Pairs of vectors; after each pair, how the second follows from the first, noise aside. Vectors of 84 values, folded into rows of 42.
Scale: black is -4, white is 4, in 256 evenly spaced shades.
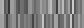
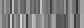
reversed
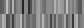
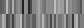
copied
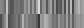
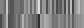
copied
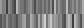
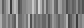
reversed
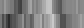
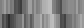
copied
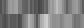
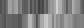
copied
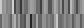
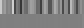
partly zeroed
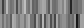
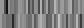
reversed
